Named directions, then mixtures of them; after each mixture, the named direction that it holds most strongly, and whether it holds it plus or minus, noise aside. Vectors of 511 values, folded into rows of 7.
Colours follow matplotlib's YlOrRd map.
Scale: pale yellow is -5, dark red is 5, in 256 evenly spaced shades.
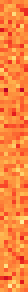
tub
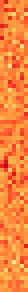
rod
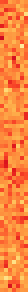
rod, plus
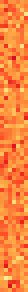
tub, minus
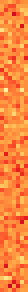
tub, minus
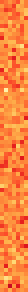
tub, minus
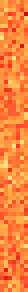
rod, minus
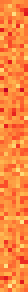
tub, plus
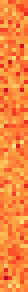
tub, plus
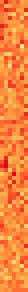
rod, plus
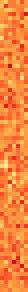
rod, minus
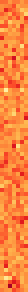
tub, minus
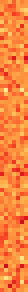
tub, minus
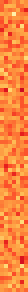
tub, plus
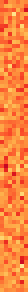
rod, plus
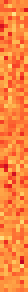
rod, plus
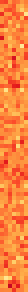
tub, minus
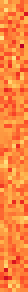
rod, minus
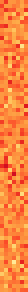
rod, plus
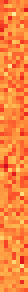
rod, plus
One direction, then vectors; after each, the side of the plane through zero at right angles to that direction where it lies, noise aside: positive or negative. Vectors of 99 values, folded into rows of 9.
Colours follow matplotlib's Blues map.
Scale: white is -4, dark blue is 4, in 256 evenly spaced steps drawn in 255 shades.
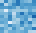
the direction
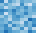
negative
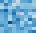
negative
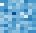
negative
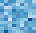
negative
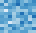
positive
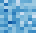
negative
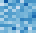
positive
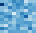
positive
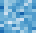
positive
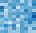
positive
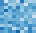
negative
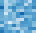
positive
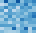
positive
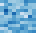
negative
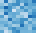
positive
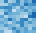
positive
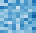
positive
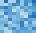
positive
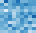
positive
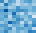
negative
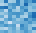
positive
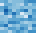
negative
